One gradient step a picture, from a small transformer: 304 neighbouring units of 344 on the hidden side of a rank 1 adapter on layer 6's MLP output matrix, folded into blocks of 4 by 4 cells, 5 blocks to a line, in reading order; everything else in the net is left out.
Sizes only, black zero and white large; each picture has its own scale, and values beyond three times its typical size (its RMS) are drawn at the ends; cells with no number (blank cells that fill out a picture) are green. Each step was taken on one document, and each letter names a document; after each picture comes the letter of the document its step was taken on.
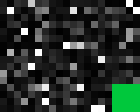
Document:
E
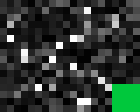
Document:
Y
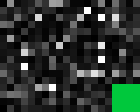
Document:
Y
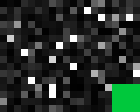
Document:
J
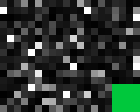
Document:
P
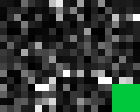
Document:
Y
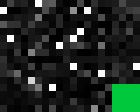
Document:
P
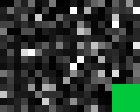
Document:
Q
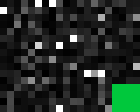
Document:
J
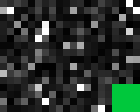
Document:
E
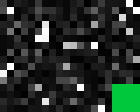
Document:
E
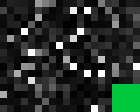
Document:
P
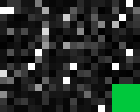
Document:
E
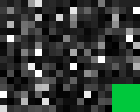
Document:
P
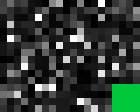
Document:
Y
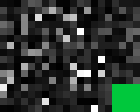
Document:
Q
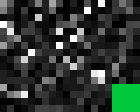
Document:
Y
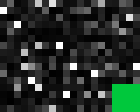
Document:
J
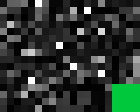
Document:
P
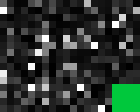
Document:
E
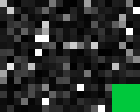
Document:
E
